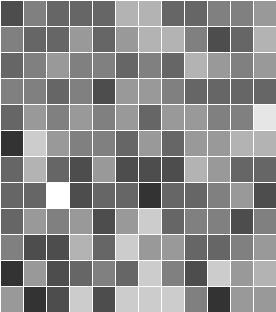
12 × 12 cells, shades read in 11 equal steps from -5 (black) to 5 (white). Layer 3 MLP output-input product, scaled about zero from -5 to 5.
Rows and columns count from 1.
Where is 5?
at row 8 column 3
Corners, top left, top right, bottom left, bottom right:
-2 1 1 1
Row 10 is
0 -2 -2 2 -1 3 1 1 -1 -1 0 1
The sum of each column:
-12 1 -3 2 -9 6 10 0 0 -1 0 10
